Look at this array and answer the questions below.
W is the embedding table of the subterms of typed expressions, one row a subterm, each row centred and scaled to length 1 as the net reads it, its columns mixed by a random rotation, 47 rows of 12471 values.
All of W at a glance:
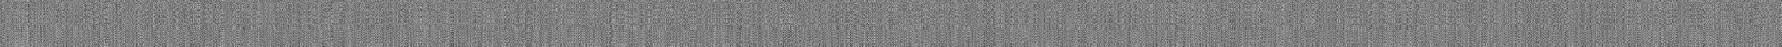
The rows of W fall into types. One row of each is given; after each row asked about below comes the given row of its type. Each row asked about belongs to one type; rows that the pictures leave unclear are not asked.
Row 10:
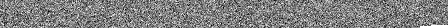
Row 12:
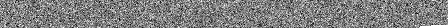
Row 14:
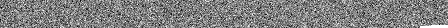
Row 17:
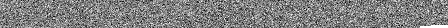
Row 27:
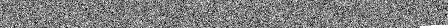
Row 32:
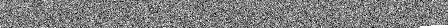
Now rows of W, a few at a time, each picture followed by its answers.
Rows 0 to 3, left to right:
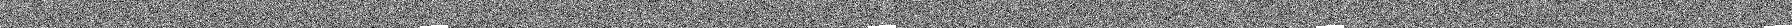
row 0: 32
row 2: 14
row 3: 27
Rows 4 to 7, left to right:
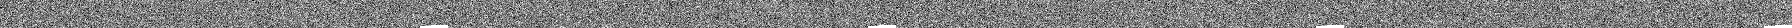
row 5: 10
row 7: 12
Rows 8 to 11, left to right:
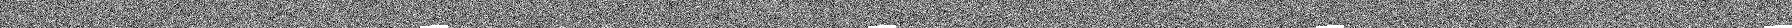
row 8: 14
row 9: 10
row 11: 14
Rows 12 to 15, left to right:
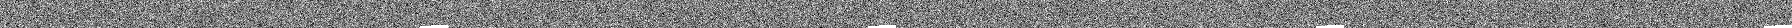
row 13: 32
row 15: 12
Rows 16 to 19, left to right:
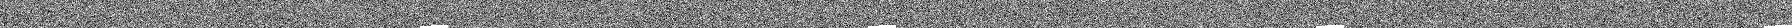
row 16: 10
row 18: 14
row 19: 12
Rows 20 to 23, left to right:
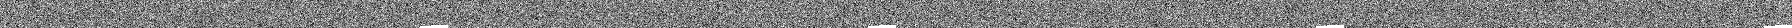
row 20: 12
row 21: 12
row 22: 12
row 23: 32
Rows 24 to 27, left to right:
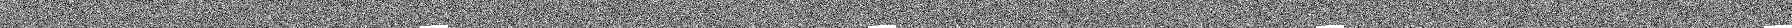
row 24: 17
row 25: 14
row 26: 14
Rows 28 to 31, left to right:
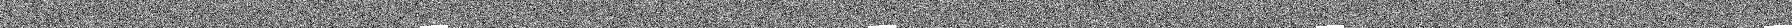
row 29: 27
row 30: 32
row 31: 27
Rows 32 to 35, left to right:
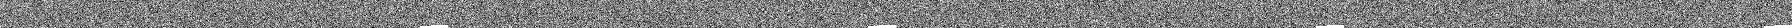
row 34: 32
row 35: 27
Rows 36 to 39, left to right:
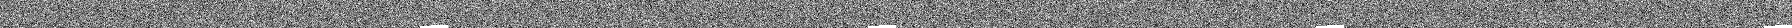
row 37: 32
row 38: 12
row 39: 32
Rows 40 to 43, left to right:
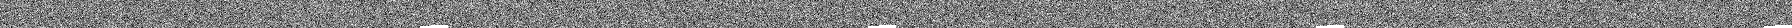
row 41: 10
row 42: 12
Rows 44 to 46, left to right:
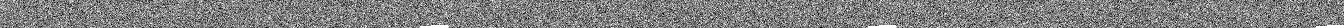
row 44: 17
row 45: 32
